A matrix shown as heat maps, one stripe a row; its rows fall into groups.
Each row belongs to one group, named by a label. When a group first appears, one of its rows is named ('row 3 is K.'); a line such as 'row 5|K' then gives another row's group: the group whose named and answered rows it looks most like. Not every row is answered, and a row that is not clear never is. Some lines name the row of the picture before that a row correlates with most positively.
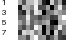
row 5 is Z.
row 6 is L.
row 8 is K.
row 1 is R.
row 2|L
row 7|L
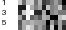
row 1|R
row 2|L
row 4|Z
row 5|R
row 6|R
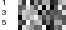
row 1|Z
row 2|L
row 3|Z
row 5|L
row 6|Z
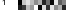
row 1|L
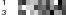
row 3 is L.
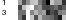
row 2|R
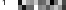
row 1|L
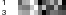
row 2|K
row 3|R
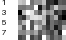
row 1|Z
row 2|K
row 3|R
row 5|Z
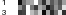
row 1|L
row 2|Z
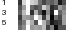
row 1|R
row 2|Z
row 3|L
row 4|L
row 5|Z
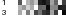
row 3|R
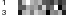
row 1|R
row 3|R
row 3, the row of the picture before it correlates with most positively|1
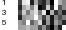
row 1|L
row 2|L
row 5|L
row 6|Z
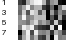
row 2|Z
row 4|R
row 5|K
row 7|L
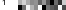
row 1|Z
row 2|L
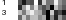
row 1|K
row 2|L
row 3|R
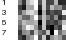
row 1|K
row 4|K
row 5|Z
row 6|Z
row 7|L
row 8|K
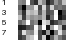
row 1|Z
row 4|K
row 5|Z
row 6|K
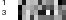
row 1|K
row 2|L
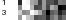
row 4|R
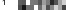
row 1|Z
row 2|K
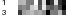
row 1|K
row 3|R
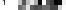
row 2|Z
